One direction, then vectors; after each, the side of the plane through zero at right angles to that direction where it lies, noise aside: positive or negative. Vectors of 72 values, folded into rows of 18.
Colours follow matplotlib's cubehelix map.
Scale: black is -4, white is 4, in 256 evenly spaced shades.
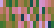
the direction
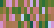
negative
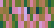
positive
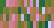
negative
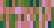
positive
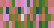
negative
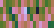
positive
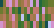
negative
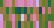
negative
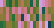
positive
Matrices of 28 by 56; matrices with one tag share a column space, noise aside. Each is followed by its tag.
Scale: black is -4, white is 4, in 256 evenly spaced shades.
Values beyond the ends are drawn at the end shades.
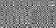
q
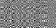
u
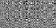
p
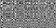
p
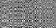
u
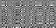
q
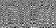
q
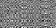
u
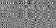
p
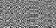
u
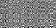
u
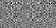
p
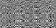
u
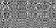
p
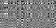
p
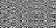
u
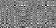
q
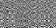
u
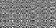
u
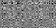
p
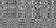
p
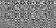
p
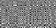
q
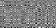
q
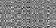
u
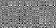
q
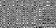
q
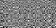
u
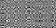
u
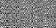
u
